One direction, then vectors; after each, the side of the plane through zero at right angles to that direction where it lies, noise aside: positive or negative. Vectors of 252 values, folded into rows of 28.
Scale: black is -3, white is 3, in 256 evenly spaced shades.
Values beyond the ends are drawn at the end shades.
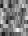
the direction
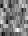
positive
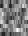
positive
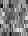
positive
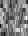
positive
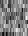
positive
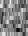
negative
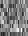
positive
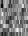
positive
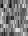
positive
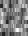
positive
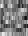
negative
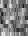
negative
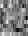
negative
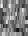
negative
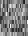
negative
